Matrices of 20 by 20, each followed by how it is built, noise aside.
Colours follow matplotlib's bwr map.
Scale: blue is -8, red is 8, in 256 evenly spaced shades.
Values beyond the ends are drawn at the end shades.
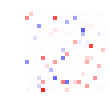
sparse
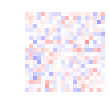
noise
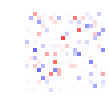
sparse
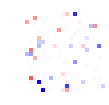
sparse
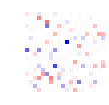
sparse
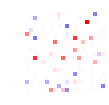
sparse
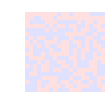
noise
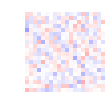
noise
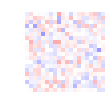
noise
